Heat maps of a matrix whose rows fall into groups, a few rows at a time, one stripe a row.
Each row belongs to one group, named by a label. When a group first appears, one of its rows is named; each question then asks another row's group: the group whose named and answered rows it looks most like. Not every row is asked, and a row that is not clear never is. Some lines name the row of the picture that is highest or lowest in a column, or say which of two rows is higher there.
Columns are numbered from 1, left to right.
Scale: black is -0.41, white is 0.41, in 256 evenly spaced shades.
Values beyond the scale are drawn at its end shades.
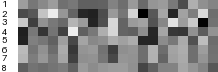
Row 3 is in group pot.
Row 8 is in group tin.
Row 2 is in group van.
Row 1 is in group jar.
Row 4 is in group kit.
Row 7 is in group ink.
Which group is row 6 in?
ink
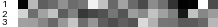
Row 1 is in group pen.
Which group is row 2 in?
jar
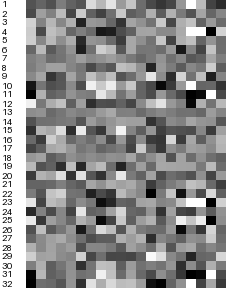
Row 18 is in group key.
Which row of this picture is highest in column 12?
17
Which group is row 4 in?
pot
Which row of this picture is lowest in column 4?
19
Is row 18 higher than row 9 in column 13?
No
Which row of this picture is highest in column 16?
25
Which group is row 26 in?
pen
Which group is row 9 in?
key
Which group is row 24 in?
kit
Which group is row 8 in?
van
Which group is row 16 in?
van
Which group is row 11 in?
pen
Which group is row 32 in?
tin
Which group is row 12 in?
jar
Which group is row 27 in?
van
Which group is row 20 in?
kit
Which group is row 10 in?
tin
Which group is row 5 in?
ink
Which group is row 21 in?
tin
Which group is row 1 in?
tin
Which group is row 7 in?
pen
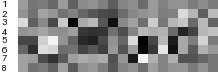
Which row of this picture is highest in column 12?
5
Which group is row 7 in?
key
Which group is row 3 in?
ink
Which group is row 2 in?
pot
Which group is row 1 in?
ink
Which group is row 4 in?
jar
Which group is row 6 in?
van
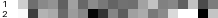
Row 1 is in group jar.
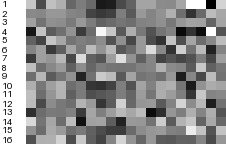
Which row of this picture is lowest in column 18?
4
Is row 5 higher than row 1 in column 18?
No
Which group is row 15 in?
pot
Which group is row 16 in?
kit
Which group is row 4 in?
pen
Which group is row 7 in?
kit
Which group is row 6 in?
key
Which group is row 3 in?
pot
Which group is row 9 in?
pen
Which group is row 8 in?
jar
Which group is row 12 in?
pot
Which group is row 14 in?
ink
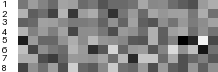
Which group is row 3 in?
van
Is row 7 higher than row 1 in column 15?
No
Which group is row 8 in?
kit
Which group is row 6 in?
pot
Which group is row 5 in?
pen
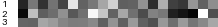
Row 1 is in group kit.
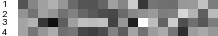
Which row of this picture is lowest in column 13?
1
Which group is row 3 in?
key
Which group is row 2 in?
pot
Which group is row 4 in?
jar
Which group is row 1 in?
van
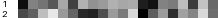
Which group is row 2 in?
van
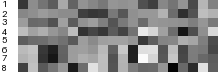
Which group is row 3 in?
ink
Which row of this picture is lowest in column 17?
4
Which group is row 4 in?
jar
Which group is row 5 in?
tin
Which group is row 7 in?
key
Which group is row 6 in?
key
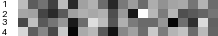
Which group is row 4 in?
ink
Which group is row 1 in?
ink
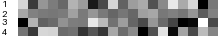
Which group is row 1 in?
pot
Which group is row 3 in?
pen
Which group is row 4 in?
van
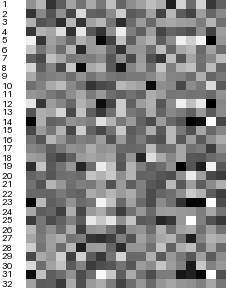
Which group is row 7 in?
van
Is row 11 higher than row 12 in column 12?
No
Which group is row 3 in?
ink
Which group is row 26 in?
ink
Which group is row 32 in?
ink
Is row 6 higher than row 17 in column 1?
Yes
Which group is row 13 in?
kit
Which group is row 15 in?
kit
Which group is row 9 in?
jar
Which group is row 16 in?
van
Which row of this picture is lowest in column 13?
10
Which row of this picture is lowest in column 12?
18
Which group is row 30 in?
jar
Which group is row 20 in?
tin
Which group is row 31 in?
pen
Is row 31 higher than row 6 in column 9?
Yes
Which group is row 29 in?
kit
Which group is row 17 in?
key
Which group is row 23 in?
pen
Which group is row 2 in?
kit
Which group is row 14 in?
pen
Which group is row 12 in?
pot
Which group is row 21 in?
van
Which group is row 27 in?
jar
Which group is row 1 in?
key
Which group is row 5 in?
pot
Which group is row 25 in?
tin
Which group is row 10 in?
van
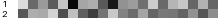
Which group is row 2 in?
kit
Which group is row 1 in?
ink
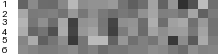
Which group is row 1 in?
pen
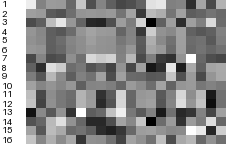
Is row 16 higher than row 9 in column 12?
Yes
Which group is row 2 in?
key
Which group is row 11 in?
pot
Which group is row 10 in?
ink
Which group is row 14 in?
van
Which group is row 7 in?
tin
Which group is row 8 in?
van
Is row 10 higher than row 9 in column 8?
No
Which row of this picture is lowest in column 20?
7
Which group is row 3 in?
van
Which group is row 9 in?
van
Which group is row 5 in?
key
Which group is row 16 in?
ink
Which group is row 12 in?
pot
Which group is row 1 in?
jar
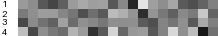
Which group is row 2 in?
van
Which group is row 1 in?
key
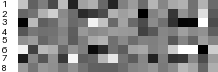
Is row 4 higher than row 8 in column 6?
No
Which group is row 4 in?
tin
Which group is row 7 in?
kit
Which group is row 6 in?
pot
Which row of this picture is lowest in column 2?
6
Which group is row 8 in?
pot
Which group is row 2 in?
van
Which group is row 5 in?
pen
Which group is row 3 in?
pen
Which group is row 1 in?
ink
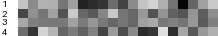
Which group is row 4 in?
van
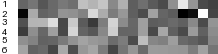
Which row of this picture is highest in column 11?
1
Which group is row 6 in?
ink
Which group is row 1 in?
tin
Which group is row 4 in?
kit
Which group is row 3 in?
kit
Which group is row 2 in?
pen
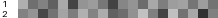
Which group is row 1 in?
ink
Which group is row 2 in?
key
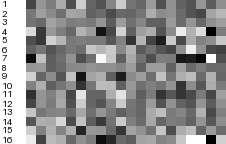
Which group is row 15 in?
ink
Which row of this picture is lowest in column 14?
5
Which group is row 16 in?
pot
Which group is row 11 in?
kit
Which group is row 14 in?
kit
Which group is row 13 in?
jar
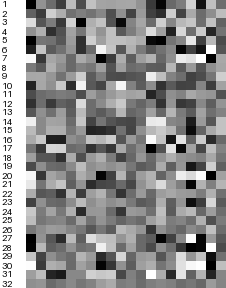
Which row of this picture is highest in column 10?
10
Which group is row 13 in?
kit
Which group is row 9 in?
jar
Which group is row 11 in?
tin
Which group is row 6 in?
pen
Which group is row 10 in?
kit
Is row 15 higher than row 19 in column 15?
Yes
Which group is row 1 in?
tin
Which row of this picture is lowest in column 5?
10
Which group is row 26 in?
van
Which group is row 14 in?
jar
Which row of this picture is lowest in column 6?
3
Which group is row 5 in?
tin
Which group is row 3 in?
ink
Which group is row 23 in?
pen
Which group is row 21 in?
jar
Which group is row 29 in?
pot
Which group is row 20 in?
pot
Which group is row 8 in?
van
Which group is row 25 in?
jar
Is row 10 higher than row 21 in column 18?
No
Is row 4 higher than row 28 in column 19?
No
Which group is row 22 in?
ink
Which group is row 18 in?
ink
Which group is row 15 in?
jar
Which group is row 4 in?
key
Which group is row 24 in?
ink
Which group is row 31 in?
key
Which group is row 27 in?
tin
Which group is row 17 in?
van
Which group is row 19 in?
pen
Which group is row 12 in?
kit
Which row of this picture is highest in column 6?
10
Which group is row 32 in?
pen
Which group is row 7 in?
pot
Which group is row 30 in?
pot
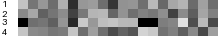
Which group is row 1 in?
ink
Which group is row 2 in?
pen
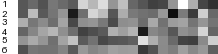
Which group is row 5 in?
jar
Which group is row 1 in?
tin
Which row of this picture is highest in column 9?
1
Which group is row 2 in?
pen
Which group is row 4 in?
van
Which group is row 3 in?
ink
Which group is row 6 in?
tin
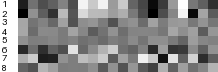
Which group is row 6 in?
kit
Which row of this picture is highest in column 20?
8
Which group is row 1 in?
tin
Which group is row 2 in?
tin
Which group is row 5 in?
jar
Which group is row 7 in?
key
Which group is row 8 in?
van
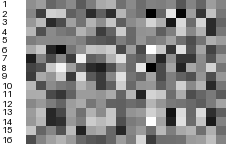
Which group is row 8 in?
van
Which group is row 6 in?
key
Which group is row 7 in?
kit
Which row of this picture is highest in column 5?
15
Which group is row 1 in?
pen
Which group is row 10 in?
pot
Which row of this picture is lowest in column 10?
15
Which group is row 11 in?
key
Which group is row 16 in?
van
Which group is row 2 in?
van
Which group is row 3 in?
key
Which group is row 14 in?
key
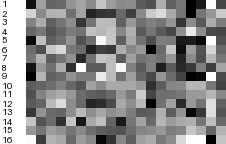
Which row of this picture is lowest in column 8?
16
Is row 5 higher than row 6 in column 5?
Yes
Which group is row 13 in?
pen
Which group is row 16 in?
pot
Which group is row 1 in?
pen
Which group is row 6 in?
van
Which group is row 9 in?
pen
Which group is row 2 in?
jar
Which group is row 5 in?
pen
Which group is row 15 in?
pot
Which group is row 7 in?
pen
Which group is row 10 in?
tin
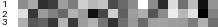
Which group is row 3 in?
ink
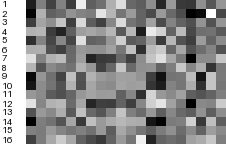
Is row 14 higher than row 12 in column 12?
Yes
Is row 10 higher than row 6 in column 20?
Yes
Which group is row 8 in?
pot
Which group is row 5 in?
kit
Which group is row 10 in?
tin
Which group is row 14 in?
tin
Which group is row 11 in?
key
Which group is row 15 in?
van
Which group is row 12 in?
jar
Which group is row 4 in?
key
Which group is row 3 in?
kit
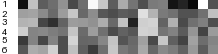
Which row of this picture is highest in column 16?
3
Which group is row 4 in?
jar
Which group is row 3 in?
key
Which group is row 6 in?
kit
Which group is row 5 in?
kit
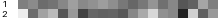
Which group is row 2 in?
jar
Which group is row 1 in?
pen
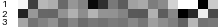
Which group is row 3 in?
jar
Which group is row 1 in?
pot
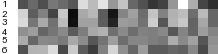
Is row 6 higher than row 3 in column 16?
No
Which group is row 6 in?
kit
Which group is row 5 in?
pot
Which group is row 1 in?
tin
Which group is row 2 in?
ink
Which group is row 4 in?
pen
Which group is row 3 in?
ink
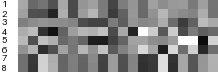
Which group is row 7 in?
van
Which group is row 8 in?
van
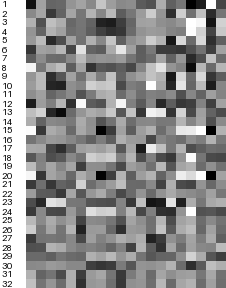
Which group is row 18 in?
tin
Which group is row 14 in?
pot
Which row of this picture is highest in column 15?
23
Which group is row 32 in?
ink
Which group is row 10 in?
key
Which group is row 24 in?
tin
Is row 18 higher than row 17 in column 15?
No
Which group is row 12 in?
kit
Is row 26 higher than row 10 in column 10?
No
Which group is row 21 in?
kit
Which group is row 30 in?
jar
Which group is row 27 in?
tin
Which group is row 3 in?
pot
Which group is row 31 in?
ink
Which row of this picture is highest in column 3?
23
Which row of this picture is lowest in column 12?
17
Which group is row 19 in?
ink
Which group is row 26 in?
ink
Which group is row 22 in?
ink
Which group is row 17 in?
key
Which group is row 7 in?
pen
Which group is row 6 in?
kit
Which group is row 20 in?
pot
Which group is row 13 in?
key
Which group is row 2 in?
key
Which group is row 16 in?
van
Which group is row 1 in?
pen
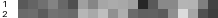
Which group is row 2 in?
tin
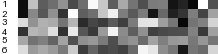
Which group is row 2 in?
kit
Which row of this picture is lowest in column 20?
1
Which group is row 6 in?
jar
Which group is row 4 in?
kit
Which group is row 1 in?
pen
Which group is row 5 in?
ink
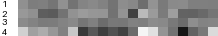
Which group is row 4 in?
jar
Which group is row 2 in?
key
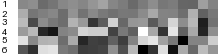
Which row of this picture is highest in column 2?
4
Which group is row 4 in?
key
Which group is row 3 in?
pot
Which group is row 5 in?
jar
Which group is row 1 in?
pen
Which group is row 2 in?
jar
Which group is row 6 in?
van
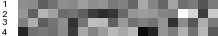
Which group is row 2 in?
pot
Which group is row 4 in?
tin
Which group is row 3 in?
pen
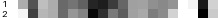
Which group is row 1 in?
pot
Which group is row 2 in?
pot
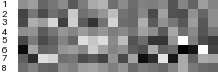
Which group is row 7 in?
van
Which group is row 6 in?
pen
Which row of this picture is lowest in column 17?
6
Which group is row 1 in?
pen
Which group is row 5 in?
tin
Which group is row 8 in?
tin
